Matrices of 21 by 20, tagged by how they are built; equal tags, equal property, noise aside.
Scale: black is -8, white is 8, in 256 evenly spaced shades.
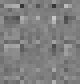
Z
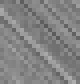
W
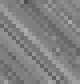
W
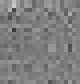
Z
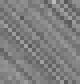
W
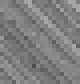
W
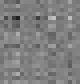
Z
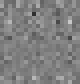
Z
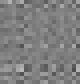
Z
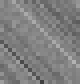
W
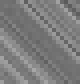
W
